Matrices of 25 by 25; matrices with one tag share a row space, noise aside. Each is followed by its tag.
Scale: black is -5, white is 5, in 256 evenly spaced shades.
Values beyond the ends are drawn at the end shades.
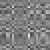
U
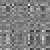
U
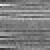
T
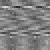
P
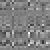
U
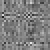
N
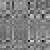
U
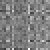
U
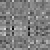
U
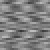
P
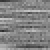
T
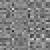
U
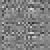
N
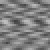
P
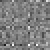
U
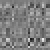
U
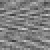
P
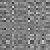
U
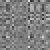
U
